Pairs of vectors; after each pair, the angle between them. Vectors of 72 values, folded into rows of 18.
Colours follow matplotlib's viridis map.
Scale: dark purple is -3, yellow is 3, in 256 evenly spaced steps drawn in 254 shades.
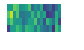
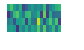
orthogonal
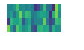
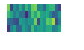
partly opposed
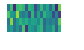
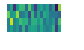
nearly parallel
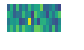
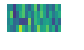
partly aligned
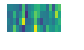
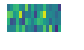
partly opposed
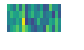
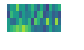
partly aligned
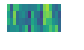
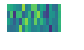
partly opposed
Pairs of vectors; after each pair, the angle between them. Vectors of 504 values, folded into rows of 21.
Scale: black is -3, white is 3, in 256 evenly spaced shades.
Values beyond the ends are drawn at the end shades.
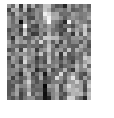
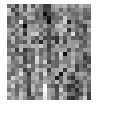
nearly opposite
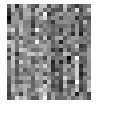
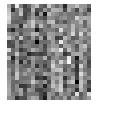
nearly opposite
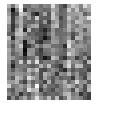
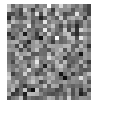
orthogonal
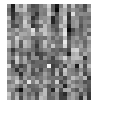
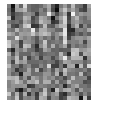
nearly parallel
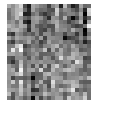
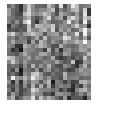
nearly opposite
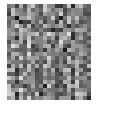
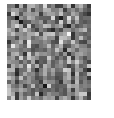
nearly parallel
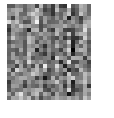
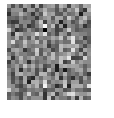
partly opposed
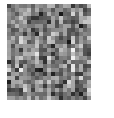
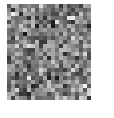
orthogonal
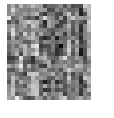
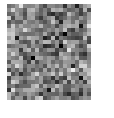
partly aligned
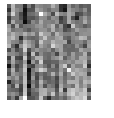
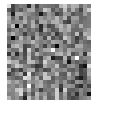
partly opposed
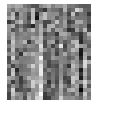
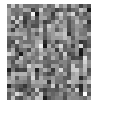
partly aligned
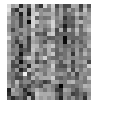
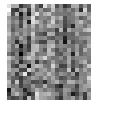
nearly parallel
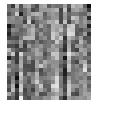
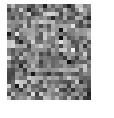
orthogonal
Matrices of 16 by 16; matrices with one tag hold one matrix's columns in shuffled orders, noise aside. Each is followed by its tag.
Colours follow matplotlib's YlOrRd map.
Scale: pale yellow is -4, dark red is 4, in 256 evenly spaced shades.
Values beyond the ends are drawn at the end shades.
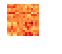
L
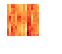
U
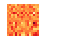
L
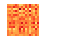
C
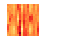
U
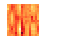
U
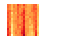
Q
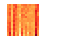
Q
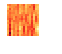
U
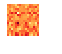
L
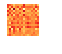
C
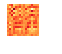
C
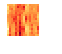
U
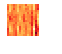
U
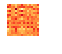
C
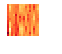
U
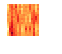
U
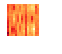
U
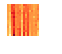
Q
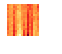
Q
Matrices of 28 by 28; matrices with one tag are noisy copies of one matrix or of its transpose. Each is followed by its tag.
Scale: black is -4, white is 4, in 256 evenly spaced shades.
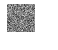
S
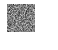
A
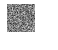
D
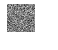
S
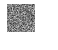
D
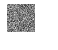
S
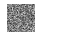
D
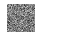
S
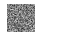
D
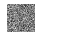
S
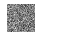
S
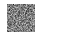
A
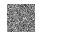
S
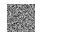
A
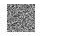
A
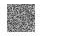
D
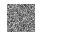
S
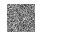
S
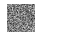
D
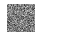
S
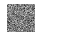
S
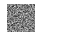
A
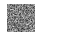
D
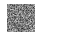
D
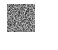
A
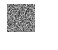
A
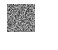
A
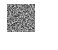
A
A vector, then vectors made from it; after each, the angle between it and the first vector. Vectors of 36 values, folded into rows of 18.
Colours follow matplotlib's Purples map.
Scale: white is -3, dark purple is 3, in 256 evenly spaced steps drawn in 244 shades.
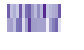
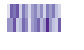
nearly opposite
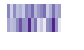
partly aligned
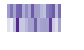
orthogonal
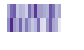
orthogonal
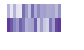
orthogonal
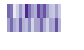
partly aligned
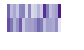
partly aligned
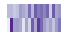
orthogonal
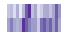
orthogonal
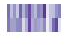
nearly parallel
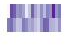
partly opposed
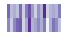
nearly parallel
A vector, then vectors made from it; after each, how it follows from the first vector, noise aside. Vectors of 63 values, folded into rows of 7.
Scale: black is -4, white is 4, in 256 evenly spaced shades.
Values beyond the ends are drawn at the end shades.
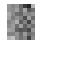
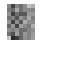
reversed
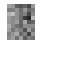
wrapped around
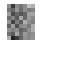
reversed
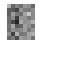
wrapped around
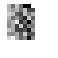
scaled up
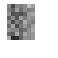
reversed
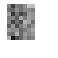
reversed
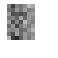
reversed
